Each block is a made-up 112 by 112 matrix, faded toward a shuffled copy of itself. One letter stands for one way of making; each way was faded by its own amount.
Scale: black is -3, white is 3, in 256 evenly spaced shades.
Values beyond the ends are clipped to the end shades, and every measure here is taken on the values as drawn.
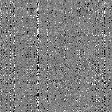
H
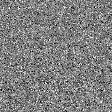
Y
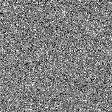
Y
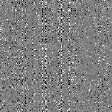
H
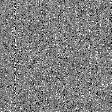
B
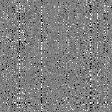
H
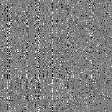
H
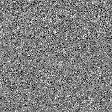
Y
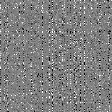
H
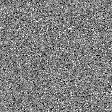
Y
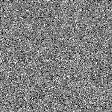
Y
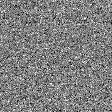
Y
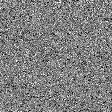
Y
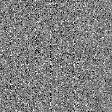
B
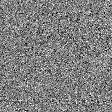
Y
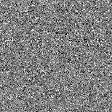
Y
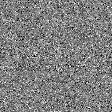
Y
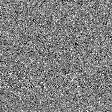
Y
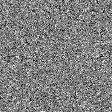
Y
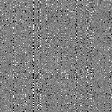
H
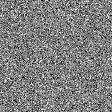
Y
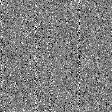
B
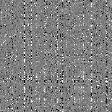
H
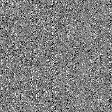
B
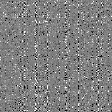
H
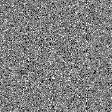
B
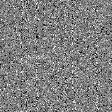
B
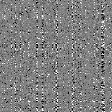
H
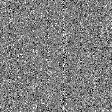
B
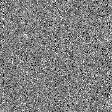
B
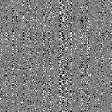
H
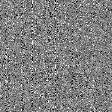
B
